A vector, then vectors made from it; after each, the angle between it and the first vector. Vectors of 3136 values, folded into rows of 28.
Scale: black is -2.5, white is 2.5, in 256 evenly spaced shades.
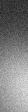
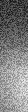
nearly parallel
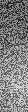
partly aligned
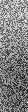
partly opposed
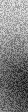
nearly opposite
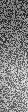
partly aligned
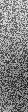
partly opposed
